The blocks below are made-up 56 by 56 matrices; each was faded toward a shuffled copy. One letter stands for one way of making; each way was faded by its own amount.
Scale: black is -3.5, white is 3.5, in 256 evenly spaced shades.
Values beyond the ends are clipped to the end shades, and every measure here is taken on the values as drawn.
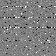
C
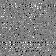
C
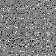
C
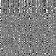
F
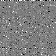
C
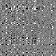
F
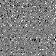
C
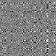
F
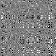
F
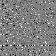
C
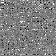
C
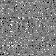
C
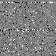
C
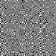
F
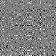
F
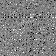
C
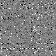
C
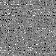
C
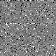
C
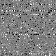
C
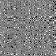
F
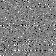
C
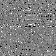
C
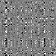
F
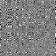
F
